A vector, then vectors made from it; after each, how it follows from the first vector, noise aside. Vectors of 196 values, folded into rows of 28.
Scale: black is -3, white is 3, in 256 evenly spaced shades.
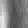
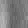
shrunk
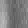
shrunk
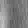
shrunk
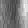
reversed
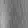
shrunk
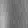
shrunk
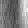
reversed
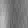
shrunk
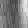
reversed
